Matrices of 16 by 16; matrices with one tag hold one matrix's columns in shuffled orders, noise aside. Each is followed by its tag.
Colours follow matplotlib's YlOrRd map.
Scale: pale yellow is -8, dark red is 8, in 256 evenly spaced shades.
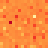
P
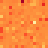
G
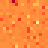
G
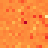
P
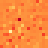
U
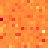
U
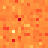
U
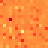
U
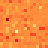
U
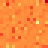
G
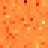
G
